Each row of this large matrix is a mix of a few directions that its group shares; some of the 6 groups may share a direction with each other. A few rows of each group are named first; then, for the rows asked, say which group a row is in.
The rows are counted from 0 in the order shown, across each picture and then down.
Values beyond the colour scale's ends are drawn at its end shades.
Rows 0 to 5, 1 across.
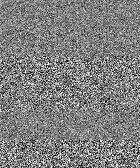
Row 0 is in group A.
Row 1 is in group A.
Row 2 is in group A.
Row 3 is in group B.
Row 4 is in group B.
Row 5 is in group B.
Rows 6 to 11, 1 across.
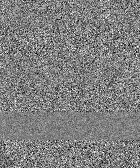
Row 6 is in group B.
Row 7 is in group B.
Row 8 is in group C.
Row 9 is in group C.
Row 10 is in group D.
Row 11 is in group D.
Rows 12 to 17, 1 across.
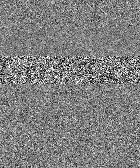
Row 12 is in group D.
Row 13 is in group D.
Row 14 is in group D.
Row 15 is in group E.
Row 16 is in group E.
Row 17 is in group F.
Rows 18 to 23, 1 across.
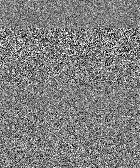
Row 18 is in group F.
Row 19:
C
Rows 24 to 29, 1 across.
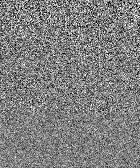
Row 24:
F
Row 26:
A
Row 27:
D
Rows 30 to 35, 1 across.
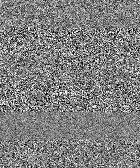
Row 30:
A
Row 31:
B
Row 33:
E
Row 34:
C
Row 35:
F
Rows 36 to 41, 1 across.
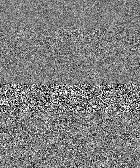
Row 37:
C
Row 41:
D
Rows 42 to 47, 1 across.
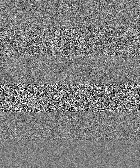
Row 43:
B
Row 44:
D
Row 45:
F
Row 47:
F
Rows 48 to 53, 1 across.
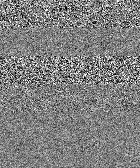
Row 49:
B
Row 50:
C
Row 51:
A
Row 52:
A
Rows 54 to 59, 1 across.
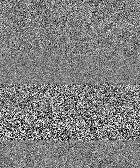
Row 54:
D
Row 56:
C
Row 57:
B
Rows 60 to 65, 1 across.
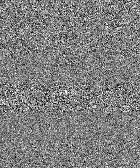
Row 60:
C
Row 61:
E
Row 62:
E
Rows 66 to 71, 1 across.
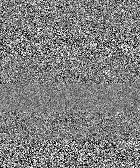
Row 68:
B
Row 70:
E
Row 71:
B
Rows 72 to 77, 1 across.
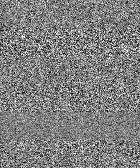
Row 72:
D
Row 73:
A
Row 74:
F
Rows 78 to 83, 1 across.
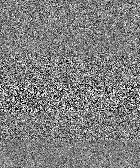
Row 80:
A
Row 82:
E
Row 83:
D
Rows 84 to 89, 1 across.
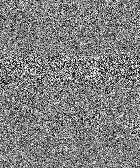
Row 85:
B
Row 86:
D
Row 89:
E
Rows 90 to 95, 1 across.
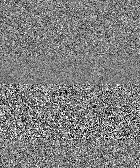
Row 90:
A
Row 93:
E
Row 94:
C
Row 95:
B
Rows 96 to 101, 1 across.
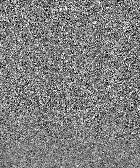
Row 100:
C
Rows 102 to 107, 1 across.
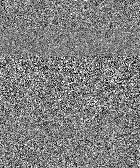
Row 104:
C
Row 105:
D
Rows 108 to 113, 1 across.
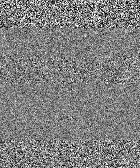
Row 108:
D
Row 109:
D
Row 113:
C
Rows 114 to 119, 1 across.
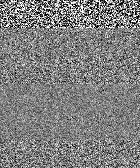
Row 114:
C
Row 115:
F
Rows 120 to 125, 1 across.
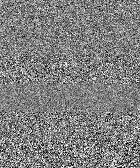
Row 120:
A
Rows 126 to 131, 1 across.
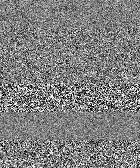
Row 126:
E
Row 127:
B
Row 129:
D
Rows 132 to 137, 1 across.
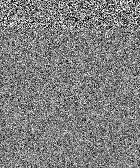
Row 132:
B
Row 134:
A
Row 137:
F
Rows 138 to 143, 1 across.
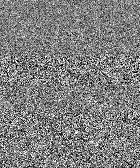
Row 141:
D
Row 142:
B
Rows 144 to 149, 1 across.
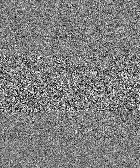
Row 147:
F
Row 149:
B
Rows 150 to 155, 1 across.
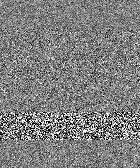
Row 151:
F
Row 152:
D
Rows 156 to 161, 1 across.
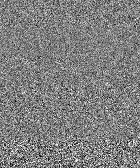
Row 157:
F
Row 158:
A
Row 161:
B
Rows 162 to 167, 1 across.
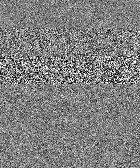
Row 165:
A
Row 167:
C
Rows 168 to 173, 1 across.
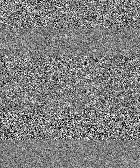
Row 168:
A
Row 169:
E
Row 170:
D
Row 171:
D
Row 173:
A
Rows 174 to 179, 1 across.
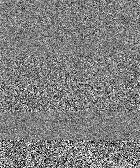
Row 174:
A
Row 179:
D
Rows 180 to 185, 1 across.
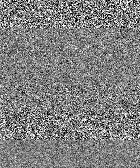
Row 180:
B
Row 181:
B
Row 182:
A
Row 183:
A
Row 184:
D
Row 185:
C
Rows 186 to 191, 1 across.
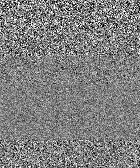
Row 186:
D
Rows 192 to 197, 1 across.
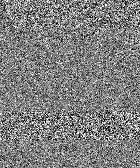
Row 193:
C
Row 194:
A
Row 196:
B
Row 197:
E
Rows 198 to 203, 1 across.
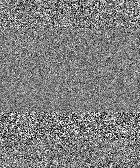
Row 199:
F
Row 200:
F
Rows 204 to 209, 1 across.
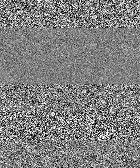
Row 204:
A
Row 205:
A
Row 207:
D
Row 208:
D
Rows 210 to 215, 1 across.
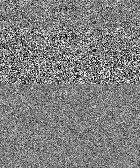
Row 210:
E
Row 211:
E
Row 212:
B
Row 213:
E
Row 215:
F
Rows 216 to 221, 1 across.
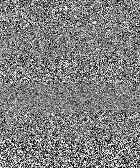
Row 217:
F
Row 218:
E
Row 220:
D
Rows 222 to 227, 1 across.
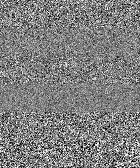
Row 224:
E
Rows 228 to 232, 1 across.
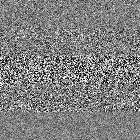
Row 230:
B
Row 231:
B
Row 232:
A
